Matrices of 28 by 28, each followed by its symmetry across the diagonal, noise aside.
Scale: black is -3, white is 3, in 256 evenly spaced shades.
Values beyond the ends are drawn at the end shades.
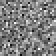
antisymmetric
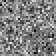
symmetric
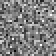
antisymmetric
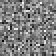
antisymmetric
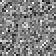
symmetric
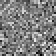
symmetric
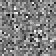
antisymmetric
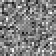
symmetric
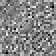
symmetric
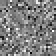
antisymmetric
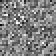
symmetric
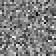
antisymmetric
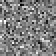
antisymmetric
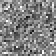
symmetric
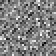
symmetric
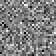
antisymmetric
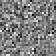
antisymmetric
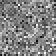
symmetric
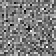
symmetric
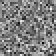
symmetric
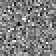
antisymmetric
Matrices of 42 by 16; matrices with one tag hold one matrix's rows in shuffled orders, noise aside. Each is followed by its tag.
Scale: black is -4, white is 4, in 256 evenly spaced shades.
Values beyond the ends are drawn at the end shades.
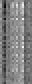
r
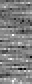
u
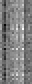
r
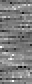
u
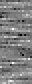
u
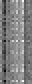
r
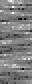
u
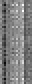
r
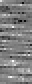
u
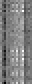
r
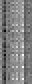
r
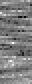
u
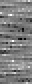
u
